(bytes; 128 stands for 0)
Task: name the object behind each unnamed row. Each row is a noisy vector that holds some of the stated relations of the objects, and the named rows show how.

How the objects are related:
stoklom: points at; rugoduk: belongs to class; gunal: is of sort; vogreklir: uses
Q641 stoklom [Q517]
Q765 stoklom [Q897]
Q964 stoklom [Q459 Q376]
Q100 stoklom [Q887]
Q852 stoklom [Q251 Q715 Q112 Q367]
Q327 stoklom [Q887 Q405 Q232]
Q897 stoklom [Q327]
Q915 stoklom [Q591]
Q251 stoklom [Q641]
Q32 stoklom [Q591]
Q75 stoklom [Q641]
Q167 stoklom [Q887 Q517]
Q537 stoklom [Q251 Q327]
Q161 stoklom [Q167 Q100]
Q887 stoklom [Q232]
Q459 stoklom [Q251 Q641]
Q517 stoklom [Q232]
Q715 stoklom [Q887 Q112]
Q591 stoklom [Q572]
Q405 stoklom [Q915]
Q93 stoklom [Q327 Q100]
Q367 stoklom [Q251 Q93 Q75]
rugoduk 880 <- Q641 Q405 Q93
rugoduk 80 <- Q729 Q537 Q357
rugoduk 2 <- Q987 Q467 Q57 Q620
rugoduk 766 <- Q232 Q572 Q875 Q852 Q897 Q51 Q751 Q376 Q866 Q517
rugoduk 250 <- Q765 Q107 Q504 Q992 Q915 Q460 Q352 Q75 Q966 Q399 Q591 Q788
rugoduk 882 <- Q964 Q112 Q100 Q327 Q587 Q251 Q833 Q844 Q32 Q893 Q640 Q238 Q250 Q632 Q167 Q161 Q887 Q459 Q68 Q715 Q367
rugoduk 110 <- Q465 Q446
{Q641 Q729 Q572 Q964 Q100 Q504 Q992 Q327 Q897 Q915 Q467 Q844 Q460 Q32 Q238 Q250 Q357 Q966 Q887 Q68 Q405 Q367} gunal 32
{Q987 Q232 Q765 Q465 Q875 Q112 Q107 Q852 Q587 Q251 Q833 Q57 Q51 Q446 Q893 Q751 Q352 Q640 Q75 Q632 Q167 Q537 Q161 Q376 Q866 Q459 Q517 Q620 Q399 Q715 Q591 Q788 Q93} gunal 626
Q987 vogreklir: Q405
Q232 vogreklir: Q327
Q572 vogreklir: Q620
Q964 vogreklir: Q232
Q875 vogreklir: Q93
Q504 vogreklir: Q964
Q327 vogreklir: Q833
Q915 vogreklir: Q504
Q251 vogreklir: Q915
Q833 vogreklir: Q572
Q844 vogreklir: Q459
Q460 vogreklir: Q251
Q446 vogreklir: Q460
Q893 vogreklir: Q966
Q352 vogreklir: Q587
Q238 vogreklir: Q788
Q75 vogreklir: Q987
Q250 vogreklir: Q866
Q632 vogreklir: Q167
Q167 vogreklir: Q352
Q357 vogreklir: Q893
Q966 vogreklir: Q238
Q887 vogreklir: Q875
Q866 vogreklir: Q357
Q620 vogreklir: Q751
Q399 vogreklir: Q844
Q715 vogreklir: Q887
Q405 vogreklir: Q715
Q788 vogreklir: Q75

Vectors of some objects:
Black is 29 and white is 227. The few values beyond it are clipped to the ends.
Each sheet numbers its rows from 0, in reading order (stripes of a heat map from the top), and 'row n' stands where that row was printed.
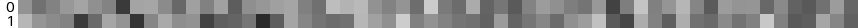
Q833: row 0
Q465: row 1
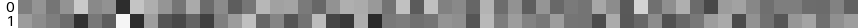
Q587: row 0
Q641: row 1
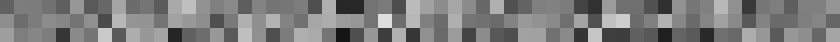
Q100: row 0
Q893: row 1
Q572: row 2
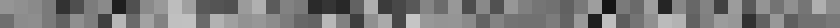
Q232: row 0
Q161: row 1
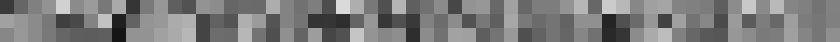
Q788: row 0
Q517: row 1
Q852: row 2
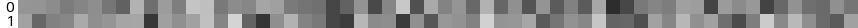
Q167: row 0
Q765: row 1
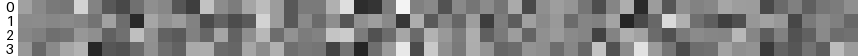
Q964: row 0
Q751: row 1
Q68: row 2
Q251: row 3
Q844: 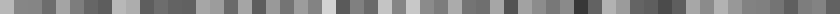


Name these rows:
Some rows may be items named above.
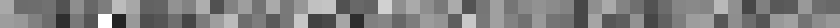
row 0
Q250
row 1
Q641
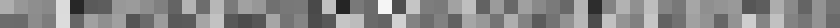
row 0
Q459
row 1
Q399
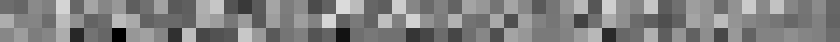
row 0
Q399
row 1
Q844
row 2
Q376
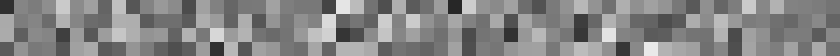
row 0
Q352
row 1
Q844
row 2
Q32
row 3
Q620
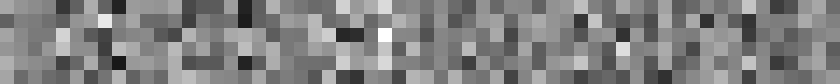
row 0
Q446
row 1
Q357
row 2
Q964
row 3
Q632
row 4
Q446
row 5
Q327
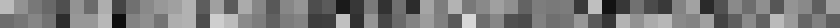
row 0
Q897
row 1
Q93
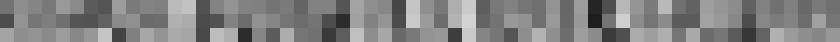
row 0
Q715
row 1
Q112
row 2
Q537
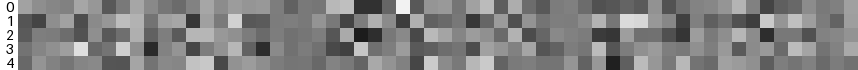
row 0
Q367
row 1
Q591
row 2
Q100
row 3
Q75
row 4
Q715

